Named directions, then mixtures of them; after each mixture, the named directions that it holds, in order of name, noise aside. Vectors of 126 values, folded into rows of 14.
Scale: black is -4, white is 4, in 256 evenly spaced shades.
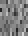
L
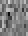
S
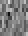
S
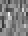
S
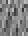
L, S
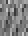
L, S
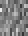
L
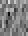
L, S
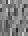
L, S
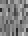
L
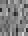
L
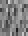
L, S
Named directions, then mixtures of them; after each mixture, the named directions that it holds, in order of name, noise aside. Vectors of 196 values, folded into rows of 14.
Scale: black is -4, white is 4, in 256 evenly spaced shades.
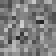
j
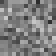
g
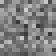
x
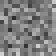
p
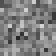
g, j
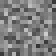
p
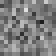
j, x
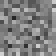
p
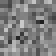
j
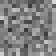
p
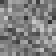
g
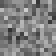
g, j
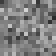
g, j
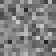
p, x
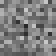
x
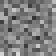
p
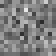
j, x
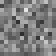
j, x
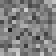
j, p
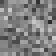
g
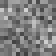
g, x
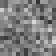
g, x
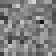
j, p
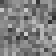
g, j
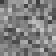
g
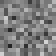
g, p
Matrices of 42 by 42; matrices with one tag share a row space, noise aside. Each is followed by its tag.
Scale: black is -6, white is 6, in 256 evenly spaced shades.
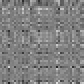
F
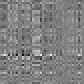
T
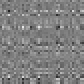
F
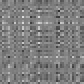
F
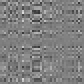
T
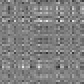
F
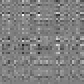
F
